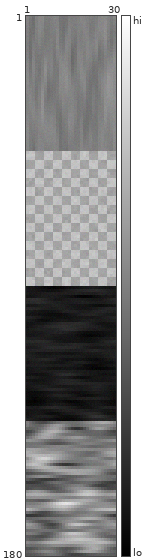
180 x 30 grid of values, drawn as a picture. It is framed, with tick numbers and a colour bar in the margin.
It is made of 4 by 1 panels. Panel 1,1: middling, streaked downward, faint in contrast. Panel 2,1: high, checkered. Panel 3,1: very low, streaked across, faint in contrast. Panel 4,1: middling, streaked across, strong in contrast.
